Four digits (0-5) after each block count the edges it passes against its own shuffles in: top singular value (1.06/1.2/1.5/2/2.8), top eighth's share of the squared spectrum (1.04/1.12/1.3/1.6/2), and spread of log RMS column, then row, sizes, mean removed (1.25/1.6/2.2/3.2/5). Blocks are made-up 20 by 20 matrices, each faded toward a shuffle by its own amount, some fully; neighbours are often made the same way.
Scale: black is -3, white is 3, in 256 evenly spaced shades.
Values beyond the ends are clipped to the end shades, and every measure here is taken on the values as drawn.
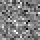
0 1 0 0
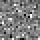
0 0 0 0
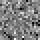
0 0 0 0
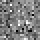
1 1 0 0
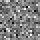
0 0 0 0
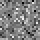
0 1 0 0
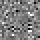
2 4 1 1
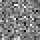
1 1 0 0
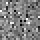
0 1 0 0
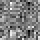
3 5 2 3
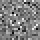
0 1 1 0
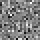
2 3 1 1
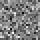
1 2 0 0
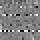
3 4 0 2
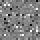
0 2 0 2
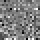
1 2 0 2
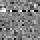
2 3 0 2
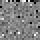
2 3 0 1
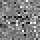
1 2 0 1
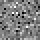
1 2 0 1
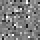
1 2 1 0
